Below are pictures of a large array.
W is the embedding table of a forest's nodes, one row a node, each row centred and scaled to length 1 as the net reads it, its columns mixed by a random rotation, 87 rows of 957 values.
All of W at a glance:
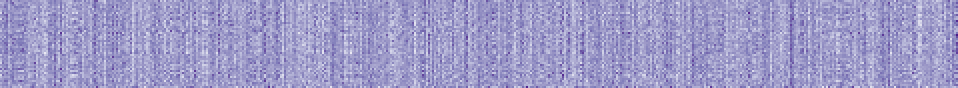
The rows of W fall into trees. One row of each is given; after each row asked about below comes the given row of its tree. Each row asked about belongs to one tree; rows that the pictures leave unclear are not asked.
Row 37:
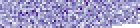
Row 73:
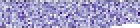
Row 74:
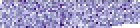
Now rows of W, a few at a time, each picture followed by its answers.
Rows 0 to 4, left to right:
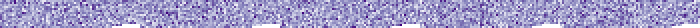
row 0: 73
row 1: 37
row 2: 73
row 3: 74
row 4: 74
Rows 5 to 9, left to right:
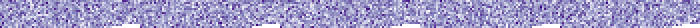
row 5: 73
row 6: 73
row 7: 73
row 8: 74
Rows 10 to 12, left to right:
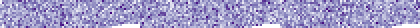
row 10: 74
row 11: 73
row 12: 74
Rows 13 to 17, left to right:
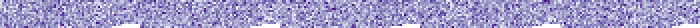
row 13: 74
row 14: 73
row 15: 73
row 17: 74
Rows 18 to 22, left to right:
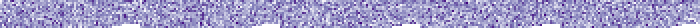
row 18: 74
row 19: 74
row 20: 73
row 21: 73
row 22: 73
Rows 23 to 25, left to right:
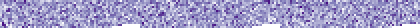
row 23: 73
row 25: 73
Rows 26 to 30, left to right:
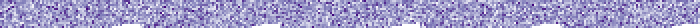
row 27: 74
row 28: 73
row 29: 74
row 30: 74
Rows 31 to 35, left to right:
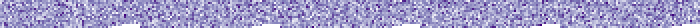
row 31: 74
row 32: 73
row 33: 73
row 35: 73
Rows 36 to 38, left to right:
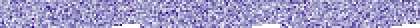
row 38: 73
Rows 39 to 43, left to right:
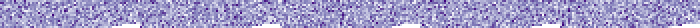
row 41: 74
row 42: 73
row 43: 73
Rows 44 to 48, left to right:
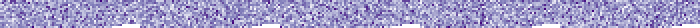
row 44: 73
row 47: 74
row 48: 73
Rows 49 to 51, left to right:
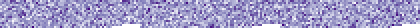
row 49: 73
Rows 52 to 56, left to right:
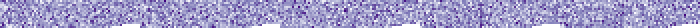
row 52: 73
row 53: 73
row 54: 73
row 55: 74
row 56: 74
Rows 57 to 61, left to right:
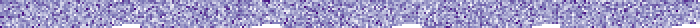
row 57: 73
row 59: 74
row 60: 74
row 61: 73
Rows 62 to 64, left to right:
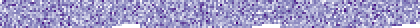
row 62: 74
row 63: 74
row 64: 73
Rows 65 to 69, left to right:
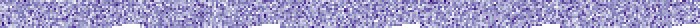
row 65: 73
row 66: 74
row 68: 73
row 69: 73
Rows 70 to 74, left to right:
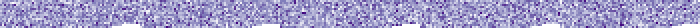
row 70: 74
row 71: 74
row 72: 73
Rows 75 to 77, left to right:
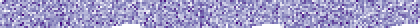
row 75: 74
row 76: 74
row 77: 74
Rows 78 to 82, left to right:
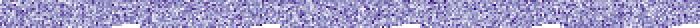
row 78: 74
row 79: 73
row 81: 73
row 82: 74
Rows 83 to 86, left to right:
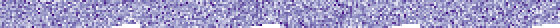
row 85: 74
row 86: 37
